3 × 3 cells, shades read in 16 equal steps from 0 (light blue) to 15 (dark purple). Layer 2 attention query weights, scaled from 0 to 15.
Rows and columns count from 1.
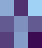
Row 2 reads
9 5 9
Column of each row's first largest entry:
2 1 3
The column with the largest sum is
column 3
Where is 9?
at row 2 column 1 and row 2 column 3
